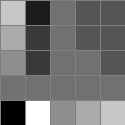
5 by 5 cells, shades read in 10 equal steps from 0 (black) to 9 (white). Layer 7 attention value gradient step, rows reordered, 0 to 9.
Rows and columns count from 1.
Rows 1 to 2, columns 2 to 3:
1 4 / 2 4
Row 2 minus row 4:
2 -2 0 -1 -1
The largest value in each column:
7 9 5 6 7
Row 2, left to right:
6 2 4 3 3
